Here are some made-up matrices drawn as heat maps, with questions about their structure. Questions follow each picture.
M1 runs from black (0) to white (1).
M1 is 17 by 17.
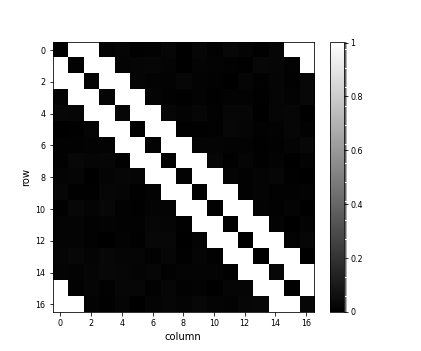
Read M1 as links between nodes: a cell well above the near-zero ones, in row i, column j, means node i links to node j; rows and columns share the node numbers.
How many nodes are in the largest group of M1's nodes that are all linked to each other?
3
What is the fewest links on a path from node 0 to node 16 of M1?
1
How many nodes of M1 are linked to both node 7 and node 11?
1
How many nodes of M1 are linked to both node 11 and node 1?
0
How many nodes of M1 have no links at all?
0
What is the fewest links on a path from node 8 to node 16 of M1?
4
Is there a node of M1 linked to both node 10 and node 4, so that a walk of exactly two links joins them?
no
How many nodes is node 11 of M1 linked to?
4
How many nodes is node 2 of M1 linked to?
4
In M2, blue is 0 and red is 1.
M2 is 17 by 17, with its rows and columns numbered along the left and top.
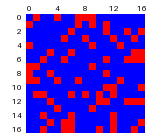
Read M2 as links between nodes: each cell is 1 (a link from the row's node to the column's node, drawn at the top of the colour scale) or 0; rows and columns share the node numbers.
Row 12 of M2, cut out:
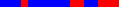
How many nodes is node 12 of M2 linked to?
6
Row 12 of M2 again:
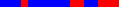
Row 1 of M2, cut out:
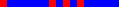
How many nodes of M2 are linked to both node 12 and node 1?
1
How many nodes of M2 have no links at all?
0
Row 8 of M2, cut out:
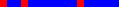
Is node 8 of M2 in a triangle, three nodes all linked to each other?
no
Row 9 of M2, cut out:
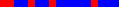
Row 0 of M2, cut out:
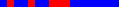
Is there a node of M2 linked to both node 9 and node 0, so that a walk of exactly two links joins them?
yes
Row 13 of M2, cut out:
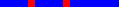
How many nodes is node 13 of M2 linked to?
2
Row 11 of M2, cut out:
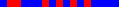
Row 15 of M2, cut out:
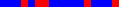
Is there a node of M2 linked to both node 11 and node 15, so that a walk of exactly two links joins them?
yes
